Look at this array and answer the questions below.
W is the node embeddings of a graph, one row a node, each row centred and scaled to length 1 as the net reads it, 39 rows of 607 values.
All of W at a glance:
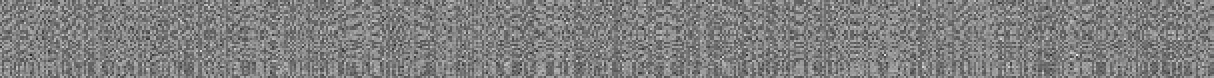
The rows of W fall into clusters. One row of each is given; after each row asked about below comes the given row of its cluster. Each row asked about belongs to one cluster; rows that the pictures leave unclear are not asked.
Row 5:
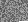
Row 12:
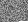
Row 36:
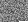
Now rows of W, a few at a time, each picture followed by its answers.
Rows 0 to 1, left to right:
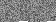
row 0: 12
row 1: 12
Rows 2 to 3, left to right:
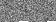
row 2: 12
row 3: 36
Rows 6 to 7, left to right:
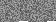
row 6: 12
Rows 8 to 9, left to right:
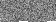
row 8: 36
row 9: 5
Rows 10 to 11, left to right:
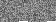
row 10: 5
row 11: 12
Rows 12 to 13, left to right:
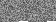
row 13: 36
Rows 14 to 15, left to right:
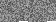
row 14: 36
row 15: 5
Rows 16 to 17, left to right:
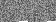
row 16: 5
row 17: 12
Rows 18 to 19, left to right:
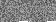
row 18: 5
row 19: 5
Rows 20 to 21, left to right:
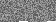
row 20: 36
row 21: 12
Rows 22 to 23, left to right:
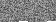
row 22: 36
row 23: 12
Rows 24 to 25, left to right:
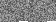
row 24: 36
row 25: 5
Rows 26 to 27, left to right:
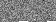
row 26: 12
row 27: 36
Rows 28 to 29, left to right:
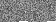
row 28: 36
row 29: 12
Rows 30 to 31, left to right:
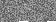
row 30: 5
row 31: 36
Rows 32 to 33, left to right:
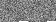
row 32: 36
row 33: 36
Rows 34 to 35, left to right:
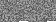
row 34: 36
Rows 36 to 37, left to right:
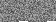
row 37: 36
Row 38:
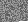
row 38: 12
